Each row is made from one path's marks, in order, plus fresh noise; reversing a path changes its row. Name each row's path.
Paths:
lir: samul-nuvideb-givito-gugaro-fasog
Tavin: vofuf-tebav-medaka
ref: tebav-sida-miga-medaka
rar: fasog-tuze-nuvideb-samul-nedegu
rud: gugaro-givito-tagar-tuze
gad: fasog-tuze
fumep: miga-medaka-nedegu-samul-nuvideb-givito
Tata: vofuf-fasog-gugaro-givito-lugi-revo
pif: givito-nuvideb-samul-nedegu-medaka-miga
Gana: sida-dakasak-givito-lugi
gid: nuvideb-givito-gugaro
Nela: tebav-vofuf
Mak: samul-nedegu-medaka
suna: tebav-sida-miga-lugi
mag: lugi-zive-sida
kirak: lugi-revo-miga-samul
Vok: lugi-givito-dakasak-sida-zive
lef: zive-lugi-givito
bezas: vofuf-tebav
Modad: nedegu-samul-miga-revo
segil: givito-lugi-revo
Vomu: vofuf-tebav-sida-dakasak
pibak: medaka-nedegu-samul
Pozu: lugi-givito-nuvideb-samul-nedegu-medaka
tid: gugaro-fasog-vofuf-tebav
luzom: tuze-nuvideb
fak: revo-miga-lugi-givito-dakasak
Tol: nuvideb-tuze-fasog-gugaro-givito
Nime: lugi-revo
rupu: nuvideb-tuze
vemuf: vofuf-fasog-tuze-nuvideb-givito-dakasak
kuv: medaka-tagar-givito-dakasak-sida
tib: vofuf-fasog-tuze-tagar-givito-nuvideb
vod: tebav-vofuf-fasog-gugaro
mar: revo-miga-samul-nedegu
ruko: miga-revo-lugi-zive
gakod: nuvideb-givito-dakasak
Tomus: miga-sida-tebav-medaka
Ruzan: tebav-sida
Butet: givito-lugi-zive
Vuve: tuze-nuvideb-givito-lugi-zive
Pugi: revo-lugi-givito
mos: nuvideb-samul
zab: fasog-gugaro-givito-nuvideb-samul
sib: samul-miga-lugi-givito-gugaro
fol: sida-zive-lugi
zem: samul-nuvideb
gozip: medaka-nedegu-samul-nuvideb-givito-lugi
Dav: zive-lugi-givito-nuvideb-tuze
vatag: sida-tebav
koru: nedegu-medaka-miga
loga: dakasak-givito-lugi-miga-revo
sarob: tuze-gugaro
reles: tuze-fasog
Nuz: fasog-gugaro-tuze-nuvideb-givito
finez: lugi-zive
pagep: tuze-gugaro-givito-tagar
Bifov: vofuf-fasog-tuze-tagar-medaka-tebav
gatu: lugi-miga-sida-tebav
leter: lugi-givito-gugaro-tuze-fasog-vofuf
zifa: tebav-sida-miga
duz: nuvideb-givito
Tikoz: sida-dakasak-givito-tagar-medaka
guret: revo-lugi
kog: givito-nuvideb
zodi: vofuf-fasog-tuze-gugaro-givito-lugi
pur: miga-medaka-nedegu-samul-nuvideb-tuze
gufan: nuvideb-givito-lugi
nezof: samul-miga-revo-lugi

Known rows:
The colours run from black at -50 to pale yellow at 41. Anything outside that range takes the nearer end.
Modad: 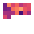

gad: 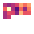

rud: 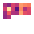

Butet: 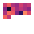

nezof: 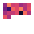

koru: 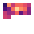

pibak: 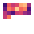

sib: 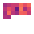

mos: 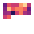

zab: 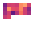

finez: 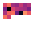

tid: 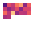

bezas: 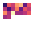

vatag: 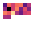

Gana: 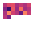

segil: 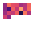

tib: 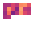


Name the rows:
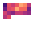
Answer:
Pozu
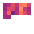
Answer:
fumep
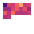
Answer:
Bifov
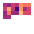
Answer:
gid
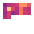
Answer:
pur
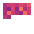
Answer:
zodi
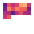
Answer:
rar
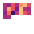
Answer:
kog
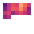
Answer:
Tikoz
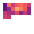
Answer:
pif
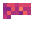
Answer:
gozip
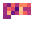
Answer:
duz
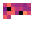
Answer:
fol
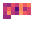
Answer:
Tol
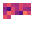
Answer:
Vuve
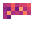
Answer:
Pugi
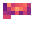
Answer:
kirak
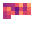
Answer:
vod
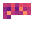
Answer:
lef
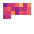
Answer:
leter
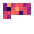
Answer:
zifa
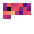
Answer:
Ruzan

